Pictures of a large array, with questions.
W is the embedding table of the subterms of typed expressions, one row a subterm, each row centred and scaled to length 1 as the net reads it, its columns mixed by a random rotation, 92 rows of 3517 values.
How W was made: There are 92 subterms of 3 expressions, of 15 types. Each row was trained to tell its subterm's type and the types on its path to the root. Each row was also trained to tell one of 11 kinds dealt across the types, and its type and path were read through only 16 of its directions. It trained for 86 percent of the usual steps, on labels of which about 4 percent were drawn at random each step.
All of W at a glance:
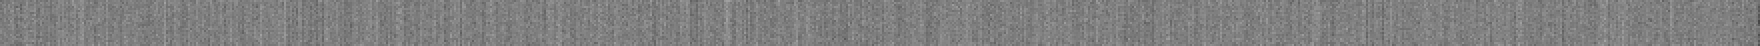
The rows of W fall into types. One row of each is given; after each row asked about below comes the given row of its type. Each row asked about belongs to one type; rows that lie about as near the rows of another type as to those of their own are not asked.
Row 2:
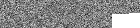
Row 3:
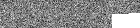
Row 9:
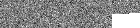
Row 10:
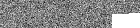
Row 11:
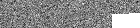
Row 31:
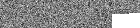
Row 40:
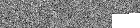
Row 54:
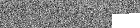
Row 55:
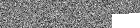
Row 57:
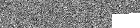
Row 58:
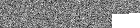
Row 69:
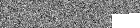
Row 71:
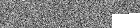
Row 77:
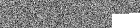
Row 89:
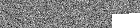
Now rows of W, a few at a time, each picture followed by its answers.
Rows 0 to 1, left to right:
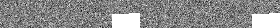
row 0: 3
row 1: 58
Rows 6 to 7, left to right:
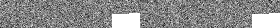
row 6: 9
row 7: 40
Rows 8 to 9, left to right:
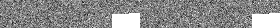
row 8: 58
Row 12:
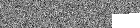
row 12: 10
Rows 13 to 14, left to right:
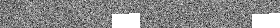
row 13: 55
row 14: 58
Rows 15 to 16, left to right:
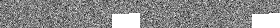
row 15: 55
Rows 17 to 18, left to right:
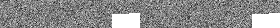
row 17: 71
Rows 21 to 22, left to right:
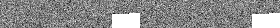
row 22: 11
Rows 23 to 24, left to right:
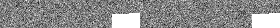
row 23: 10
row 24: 9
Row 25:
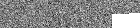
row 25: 58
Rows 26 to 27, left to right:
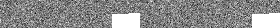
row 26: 3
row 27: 40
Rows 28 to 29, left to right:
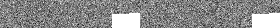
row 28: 77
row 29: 40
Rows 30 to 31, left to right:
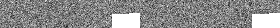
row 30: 2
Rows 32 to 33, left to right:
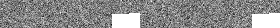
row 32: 58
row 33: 40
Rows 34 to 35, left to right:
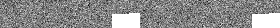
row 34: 55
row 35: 11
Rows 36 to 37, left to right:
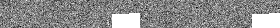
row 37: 31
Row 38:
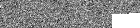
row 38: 55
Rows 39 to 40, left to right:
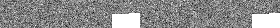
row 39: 58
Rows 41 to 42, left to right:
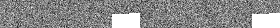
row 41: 71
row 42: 31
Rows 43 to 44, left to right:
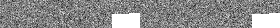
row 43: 9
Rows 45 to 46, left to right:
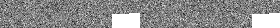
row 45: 2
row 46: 40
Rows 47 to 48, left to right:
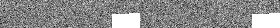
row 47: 11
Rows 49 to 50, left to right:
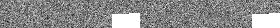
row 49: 40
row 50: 3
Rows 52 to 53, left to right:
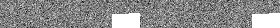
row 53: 55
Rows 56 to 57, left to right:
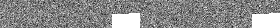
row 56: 10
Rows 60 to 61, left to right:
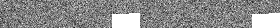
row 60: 11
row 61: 55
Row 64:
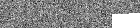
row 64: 31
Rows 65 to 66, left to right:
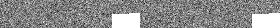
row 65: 2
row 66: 89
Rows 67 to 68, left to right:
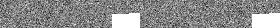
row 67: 3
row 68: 9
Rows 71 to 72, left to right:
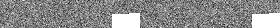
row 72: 89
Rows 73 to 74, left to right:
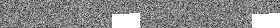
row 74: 3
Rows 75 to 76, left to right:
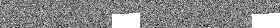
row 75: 10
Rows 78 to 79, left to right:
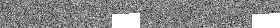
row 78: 57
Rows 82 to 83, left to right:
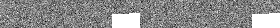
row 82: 71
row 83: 31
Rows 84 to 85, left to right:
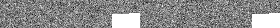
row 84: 89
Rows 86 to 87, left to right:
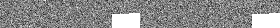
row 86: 9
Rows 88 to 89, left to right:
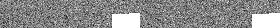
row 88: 11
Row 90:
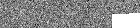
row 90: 9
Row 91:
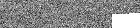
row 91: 11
